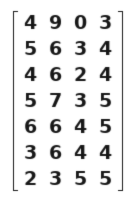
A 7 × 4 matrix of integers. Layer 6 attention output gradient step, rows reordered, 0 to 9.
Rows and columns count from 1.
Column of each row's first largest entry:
2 2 2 2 1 2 3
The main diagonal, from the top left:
4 6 2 5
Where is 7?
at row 4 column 2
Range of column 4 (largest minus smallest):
2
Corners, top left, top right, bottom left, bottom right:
4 3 2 5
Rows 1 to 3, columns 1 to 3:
4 9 0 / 5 6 3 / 4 6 2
